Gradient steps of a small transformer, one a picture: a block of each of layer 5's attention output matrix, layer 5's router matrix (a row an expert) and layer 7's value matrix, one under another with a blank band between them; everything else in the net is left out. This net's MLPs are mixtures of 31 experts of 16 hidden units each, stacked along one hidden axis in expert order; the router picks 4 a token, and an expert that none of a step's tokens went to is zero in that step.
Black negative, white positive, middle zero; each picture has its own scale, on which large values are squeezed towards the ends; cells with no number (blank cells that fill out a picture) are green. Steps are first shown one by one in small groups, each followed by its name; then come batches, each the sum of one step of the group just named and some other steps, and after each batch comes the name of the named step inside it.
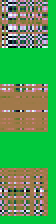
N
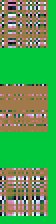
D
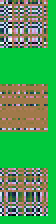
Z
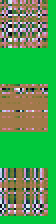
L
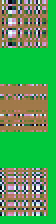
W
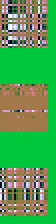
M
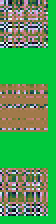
Z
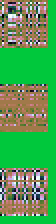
D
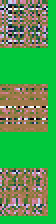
L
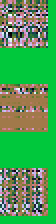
L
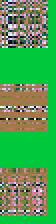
N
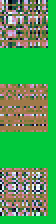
W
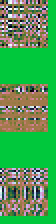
L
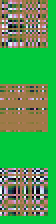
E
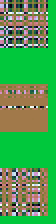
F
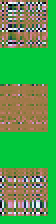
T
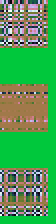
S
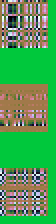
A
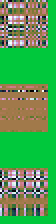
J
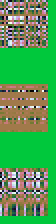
J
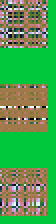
T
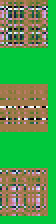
F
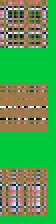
J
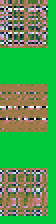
S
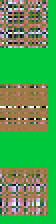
T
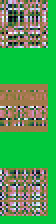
A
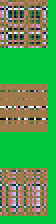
J
